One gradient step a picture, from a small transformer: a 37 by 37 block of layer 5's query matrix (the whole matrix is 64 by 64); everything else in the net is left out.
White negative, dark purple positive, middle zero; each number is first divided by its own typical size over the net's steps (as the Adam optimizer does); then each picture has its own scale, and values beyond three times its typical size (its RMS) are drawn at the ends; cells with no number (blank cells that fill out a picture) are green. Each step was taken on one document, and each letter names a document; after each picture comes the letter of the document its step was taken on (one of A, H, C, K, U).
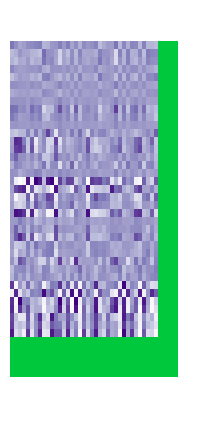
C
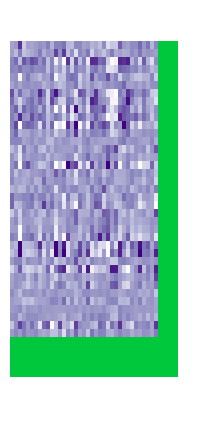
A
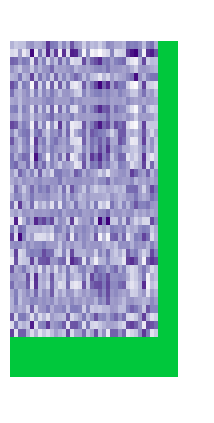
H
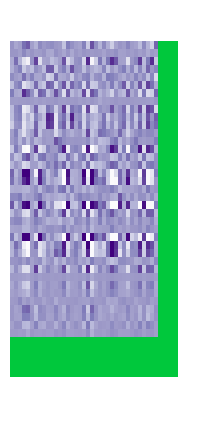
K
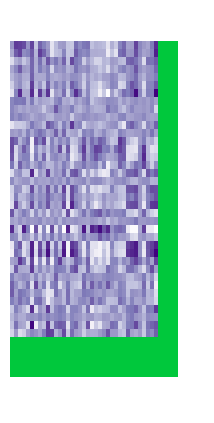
H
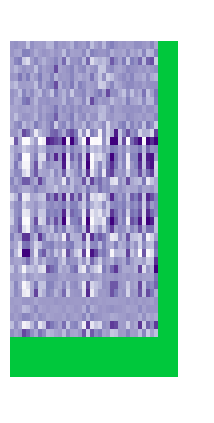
K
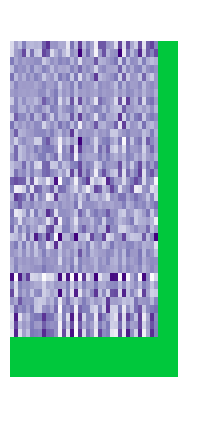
C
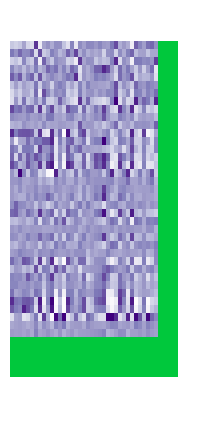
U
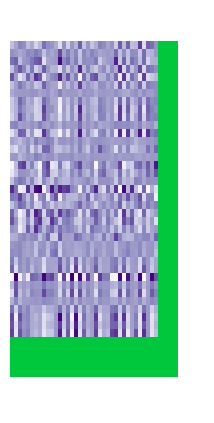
C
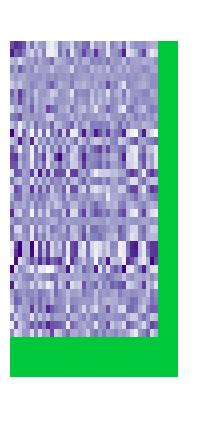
H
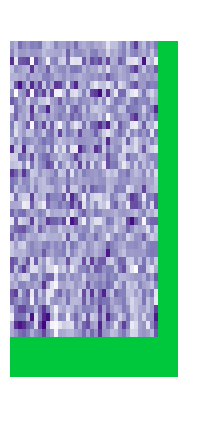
H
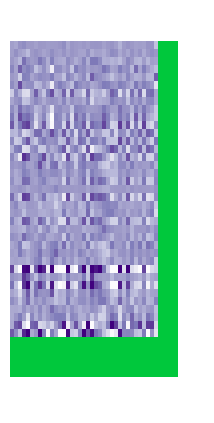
K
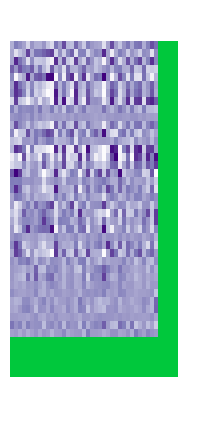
U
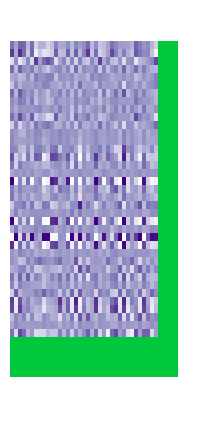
C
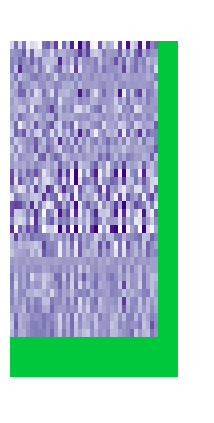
C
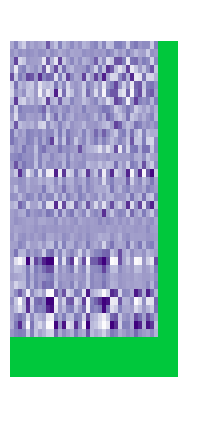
U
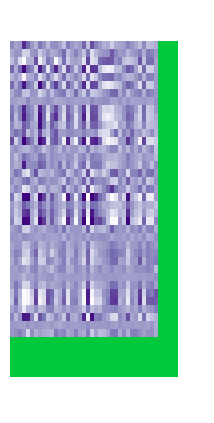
K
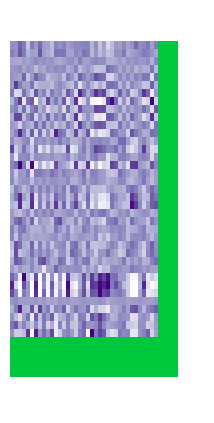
H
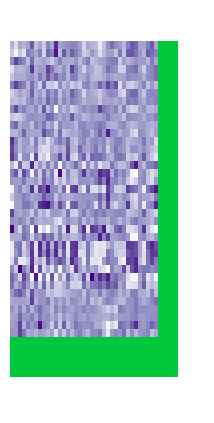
H
